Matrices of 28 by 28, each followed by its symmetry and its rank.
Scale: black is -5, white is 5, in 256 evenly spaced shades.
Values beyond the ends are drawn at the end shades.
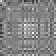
symmetric, rank three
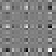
symmetric, rank one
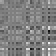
symmetric, rank two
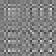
symmetric, rank two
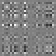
symmetric, rank two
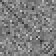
symmetric, full rank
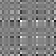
symmetric, rank one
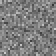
neither, full rank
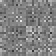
symmetric, rank three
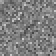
symmetric, full rank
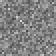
symmetric, full rank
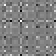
symmetric, rank two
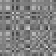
symmetric, rank three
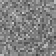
symmetric, full rank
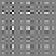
symmetric, rank one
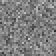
neither, full rank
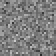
neither, full rank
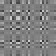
symmetric, rank one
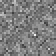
symmetric, full rank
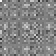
symmetric, rank three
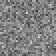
neither, full rank
